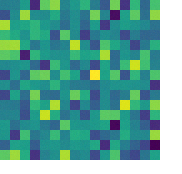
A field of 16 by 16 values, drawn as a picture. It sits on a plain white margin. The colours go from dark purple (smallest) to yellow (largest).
No row or column stands out. There are no regular stripes. Neither half mirrors the other. The ninth with the highest average is the top left. The texture is fine-grained noise. The bottom right is the ninth with the lowest average.
